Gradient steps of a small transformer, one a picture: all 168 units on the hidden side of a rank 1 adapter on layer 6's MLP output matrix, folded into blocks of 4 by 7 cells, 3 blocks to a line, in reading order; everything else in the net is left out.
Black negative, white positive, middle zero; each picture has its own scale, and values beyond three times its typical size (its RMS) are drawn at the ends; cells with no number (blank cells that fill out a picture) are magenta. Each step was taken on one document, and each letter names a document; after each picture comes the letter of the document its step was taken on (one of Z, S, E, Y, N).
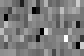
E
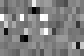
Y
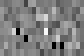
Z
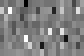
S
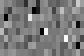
E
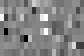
Y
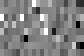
Y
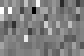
S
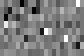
E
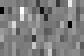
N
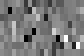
Z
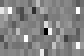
S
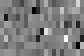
E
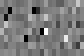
E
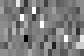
Z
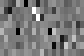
Z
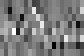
Z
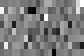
S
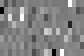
N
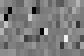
E
